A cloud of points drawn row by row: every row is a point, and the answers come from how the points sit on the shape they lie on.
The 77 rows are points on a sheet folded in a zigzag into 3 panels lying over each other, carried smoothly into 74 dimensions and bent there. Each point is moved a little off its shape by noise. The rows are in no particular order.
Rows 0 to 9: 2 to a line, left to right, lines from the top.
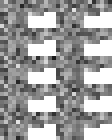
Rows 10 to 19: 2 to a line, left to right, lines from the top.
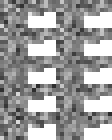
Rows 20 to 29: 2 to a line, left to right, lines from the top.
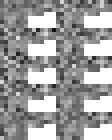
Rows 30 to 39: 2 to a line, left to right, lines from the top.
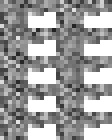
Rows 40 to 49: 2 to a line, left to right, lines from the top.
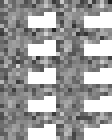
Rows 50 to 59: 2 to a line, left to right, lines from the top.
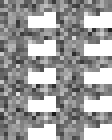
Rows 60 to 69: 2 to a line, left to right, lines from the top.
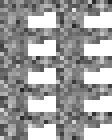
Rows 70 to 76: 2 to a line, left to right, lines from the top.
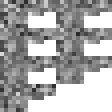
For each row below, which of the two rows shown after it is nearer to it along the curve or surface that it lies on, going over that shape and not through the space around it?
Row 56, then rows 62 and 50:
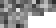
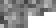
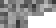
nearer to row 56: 62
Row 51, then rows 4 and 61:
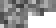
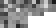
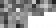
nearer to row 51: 61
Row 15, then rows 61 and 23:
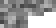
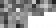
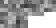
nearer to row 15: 23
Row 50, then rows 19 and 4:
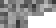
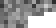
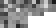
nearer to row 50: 4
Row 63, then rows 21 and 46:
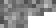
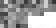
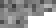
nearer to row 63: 46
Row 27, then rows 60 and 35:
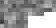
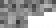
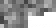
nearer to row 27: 35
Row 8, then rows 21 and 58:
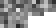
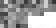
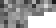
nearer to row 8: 58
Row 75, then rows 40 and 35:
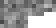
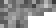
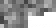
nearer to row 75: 35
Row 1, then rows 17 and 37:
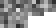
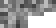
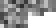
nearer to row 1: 37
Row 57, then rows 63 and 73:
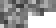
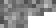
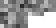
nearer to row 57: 63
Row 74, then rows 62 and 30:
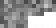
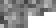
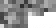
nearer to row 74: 62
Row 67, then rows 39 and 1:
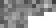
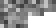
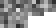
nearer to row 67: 1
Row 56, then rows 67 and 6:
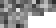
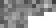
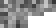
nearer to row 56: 67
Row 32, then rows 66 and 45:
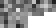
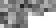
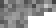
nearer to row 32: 45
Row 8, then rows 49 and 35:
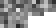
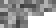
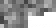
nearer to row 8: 35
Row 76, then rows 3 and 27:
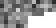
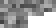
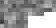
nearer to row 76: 27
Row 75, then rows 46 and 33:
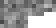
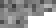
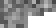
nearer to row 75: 46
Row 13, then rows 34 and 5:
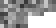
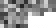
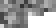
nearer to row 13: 34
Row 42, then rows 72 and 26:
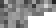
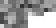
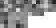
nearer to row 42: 26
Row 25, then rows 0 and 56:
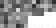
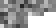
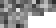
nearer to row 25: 56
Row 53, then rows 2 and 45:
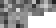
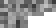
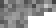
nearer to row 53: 45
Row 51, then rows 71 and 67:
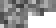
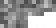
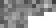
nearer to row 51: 67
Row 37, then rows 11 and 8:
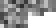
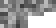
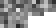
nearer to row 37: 8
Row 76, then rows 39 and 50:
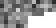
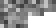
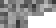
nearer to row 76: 39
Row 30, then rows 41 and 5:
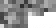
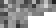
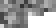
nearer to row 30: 5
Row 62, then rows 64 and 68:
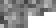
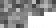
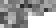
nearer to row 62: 64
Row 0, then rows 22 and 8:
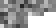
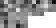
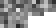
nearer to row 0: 22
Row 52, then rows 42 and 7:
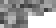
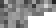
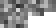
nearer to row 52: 42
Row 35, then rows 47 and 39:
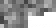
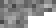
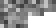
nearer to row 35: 47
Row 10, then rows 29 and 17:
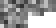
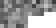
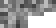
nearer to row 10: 29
